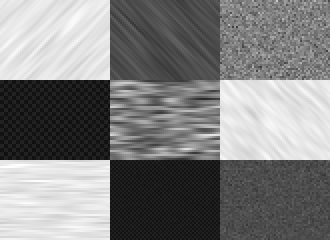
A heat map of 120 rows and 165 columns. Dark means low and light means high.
The table splits into 3 rows of 3 panels. Panel 1,1: very high, slanting up to the right, faint in contrast. Panel 1,2: low, slanting down to the right, faint in contrast. Panel 1,3: middling, fine-grained. Panel 2,1: very low, checkered, faint in contrast. Panel 2,2: middling, streaked across, strong in contrast. Panel 2,3: very high, slanting down to the right, faint in contrast. Panel 3,1: very high, streaked across, faint in contrast. Panel 3,2: very low, checkered, faint in contrast. Panel 3,3: low, fine-grained, faint in contrast.
